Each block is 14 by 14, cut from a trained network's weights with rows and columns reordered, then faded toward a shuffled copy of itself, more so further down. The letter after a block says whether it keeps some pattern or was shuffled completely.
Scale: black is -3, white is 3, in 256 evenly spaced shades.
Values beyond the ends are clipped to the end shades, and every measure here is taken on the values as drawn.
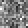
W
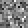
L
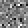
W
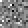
L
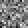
L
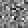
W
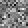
L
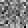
W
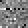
W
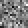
L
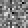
L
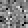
L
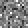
L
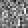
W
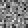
L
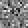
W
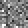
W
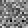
L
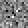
W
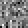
W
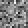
L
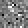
L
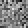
L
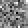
L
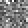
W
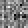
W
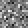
L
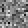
L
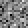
L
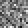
L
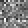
W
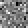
L
